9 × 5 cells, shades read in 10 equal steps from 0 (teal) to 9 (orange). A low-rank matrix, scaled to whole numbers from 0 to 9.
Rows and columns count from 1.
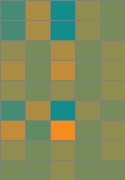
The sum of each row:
17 17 24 26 23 17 28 23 21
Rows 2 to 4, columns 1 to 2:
2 6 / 5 4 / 6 4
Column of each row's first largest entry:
2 2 3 3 1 2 3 1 3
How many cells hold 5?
14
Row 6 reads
2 6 0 5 4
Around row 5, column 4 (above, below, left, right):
4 5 5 5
